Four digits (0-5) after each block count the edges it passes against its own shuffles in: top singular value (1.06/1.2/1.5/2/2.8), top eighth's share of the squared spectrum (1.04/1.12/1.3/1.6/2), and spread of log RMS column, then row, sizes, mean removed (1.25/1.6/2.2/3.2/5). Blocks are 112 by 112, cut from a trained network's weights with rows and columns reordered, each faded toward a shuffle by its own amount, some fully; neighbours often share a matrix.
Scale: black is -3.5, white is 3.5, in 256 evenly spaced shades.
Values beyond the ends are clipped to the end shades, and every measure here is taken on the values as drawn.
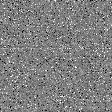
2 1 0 0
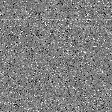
1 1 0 0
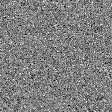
1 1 1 0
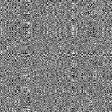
4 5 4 3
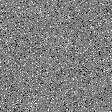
0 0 0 0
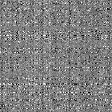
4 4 0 4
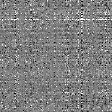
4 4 4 2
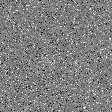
0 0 0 0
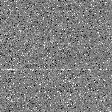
2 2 1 0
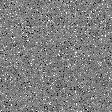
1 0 0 0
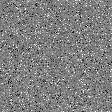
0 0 0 0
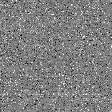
1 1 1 0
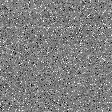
1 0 0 0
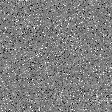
0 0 0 0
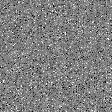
1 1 0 1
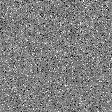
0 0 0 0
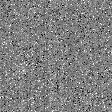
2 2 0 1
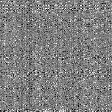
3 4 1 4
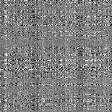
4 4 1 4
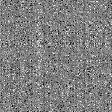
3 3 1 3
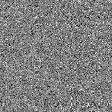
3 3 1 1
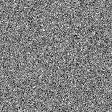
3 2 0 0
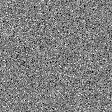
1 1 0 0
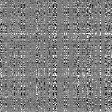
4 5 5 2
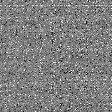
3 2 2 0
